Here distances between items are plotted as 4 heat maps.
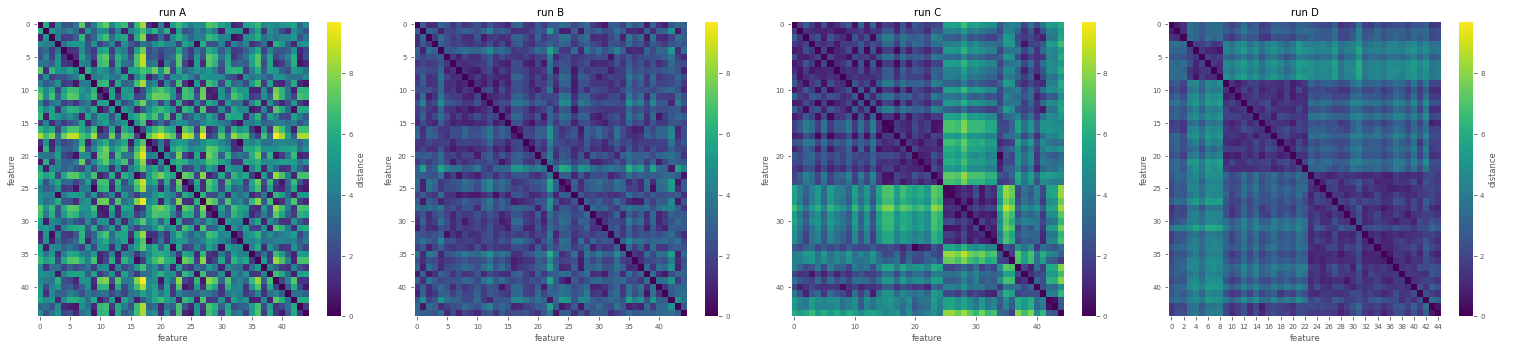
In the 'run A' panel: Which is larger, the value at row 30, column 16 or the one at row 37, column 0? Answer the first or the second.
the first
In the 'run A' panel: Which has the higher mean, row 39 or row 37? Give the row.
39
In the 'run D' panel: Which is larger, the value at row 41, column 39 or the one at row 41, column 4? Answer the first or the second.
the second
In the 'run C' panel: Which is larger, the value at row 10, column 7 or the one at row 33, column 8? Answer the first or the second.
the second
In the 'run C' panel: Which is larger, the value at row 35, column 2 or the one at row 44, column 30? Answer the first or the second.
the second
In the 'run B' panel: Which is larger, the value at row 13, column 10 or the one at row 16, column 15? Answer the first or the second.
the second
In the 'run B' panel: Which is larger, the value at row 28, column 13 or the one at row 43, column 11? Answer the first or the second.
the second
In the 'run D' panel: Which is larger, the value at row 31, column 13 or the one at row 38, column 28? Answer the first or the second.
the first
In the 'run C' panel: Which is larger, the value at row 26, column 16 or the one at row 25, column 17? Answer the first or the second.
the first
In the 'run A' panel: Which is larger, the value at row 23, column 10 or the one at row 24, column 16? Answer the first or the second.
the second
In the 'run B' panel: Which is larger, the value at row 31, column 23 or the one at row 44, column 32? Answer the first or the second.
the first
